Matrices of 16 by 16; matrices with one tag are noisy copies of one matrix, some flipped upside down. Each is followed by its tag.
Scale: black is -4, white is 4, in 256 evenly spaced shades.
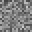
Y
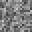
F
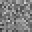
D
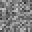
F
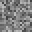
F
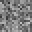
F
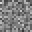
Y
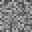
Y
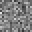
Y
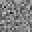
D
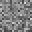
Y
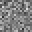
Y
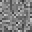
Y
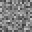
Y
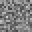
D
